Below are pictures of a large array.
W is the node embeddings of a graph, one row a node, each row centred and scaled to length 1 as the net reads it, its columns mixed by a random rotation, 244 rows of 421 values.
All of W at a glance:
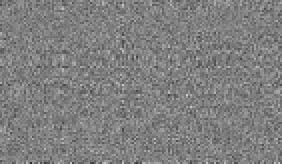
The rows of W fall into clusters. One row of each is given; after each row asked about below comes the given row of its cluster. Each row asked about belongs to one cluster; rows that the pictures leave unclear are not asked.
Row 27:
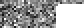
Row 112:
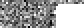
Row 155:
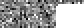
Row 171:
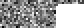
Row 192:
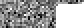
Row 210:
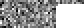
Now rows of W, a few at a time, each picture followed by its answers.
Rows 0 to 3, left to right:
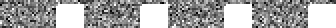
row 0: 210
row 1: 27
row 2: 27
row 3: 210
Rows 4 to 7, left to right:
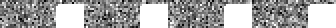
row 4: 155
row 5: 155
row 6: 155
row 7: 27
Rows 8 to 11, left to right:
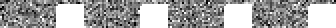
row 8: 27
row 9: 112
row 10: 155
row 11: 171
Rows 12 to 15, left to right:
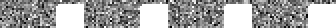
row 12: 155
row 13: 171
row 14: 171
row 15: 192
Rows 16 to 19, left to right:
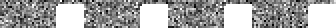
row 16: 155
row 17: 210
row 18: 210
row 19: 155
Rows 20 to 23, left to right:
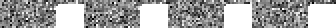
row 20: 171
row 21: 171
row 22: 27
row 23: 210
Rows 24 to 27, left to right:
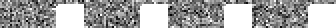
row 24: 171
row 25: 112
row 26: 27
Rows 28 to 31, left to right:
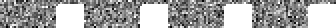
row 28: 192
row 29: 210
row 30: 171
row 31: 171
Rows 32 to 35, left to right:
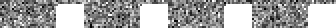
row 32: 27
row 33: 192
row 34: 210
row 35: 155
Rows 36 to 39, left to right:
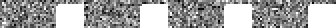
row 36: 155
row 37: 27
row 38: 112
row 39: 210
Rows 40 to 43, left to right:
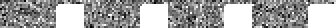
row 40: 27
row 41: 192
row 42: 155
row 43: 27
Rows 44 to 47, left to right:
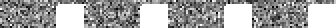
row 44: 210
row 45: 112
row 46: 210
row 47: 155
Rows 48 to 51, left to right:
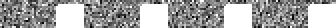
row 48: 171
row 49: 192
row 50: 192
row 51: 192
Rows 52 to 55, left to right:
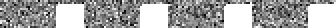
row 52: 210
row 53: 171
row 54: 27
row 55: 27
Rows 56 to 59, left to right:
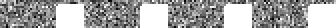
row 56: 192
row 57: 112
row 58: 192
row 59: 155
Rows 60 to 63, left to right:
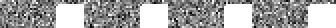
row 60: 192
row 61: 192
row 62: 210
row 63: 171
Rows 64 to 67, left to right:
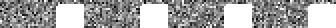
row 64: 210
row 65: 210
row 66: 192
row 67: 171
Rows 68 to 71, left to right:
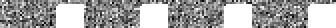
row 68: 112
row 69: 171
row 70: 171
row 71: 192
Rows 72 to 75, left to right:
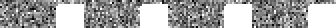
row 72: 112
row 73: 171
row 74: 112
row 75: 155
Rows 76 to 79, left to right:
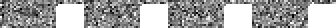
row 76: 27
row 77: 27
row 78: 27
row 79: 192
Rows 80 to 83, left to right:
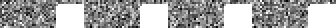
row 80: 27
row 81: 192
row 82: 155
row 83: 171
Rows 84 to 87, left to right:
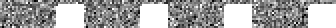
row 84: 171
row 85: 171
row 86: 155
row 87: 112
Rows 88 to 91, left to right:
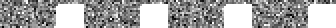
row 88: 171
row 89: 171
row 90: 171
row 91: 192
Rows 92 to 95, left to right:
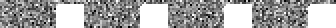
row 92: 112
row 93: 192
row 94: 192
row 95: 171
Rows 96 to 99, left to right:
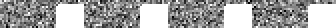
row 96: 192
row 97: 192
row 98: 171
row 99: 27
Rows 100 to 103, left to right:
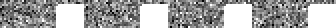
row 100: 27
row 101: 27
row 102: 171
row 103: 155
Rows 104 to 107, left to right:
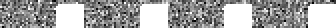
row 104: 171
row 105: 155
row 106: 171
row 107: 210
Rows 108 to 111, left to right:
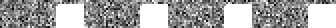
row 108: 155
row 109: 112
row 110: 192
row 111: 192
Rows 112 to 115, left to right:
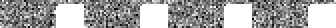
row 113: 112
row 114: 192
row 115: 155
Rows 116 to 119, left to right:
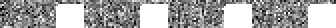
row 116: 27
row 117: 112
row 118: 171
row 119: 171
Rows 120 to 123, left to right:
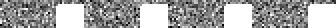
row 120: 210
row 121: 112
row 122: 210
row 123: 210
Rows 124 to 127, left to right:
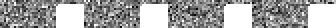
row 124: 192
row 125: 192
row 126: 27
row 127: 27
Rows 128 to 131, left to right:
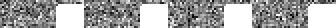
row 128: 27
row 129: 27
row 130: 155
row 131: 192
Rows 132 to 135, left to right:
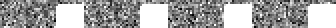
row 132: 27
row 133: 112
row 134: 155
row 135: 171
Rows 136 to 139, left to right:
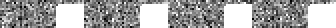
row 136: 155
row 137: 155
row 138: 171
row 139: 155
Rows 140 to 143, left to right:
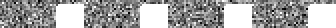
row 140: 155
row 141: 192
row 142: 112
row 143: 112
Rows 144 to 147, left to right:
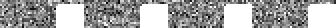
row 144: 112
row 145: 27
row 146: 192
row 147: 171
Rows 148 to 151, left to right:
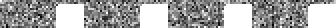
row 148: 192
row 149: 155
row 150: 112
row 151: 155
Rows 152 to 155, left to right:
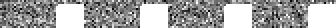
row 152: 27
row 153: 210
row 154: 27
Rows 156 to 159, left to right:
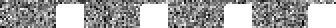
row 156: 210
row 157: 155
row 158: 192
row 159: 112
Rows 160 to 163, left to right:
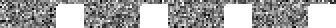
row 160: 112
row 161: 192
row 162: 192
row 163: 171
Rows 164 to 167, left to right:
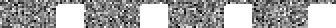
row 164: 210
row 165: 171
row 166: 210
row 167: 171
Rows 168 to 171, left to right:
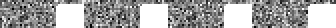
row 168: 155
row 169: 192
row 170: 155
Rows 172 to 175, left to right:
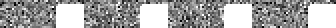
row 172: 210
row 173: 155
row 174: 155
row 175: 210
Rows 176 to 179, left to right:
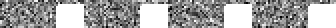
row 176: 210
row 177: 112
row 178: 27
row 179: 192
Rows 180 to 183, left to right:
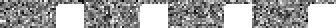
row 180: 210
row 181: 155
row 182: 27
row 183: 27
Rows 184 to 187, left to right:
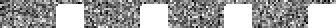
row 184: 27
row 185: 210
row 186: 112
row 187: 192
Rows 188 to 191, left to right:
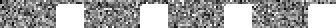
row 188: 27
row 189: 210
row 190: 192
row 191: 112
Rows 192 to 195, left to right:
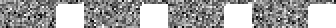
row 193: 210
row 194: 192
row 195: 171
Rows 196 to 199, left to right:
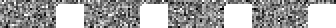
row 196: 192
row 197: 192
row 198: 210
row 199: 171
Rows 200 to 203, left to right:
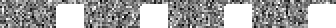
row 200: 112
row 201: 192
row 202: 155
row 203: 171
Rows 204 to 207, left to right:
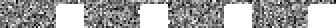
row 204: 192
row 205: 112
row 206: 210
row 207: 171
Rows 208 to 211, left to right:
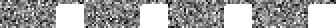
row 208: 171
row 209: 171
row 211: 210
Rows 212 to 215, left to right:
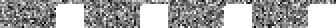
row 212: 112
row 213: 112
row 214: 171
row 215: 171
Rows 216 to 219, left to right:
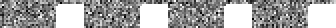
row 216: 27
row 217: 192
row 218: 210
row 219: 155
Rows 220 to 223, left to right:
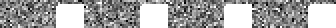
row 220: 210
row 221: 112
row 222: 192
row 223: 210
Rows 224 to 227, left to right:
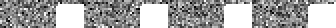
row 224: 210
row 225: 210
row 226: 27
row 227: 27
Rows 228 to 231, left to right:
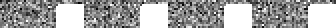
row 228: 27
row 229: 155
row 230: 210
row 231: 210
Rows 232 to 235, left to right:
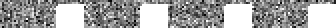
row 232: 171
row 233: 112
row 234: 27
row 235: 171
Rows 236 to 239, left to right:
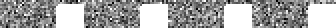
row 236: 192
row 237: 171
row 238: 210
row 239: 112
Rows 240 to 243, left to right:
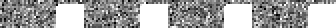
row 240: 171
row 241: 155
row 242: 27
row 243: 155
